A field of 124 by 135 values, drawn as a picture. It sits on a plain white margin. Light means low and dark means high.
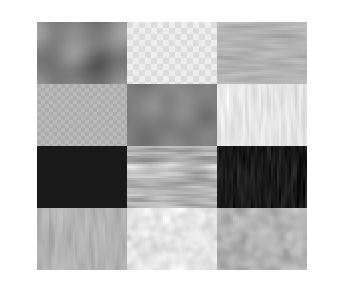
It is made of 4 by 3 panels. Panel 1,1: middling, smooth. Panel 1,2: very low, checkered, faint in contrast. Panel 1,3: low, streaked across, faint in contrast. Panel 2,1: low, checkered, faint in contrast. Panel 2,2: middling, smooth, faint in contrast. Panel 2,3: very low, streaked downward, faint in contrast. Panel 3,1: very high, flat. Panel 3,2: low, streaked across. Panel 3,3: very high, streaked downward, faint in contrast. Panel 4,1: low, streaked downward, faint in contrast. Panel 4,2: very low, blotchy, faint in contrast. Panel 4,3: low, blotchy, faint in contrast.
